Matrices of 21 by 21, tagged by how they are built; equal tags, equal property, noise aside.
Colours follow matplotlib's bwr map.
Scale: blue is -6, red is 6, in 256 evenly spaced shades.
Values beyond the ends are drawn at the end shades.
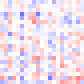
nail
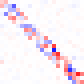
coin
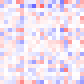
nail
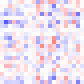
nail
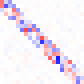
coin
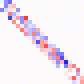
coin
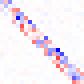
coin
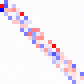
coin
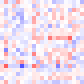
nail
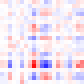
nail
